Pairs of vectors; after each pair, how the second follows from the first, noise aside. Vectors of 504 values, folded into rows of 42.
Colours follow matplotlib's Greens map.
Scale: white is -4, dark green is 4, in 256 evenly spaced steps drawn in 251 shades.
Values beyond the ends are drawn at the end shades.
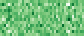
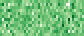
sign-scrambled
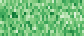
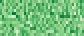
sign-scrambled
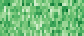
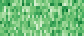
copied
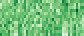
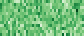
sign-scrambled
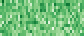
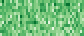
copied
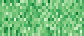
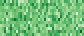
sign-scrambled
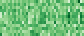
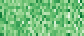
sign-scrambled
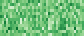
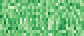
copied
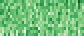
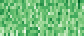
copied
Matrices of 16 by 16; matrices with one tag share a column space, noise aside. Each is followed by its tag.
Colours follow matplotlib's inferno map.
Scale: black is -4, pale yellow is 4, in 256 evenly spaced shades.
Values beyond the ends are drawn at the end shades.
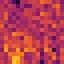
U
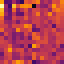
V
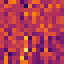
U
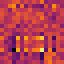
U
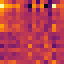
V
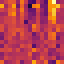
V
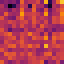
V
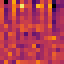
V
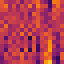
U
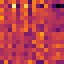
V
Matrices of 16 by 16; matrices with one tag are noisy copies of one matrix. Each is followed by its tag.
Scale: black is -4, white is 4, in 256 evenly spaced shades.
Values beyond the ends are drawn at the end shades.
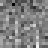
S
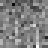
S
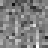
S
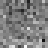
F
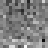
F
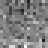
F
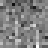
S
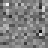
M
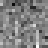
S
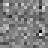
M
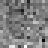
F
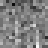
S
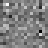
M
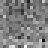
F
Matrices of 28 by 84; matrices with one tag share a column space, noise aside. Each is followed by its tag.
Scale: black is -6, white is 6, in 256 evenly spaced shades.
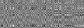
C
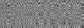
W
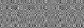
C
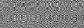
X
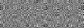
C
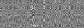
C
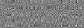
C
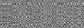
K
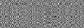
K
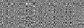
K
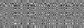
W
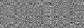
K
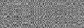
K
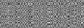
K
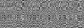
X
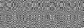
X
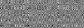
C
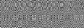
X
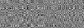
C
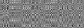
C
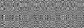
X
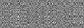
K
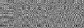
C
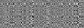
K
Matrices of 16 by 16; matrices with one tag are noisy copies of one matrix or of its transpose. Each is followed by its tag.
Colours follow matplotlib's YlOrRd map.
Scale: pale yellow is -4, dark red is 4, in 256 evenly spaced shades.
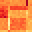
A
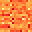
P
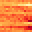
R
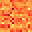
P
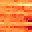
R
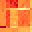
A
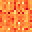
P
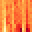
R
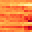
R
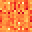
P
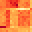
A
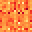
P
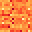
P
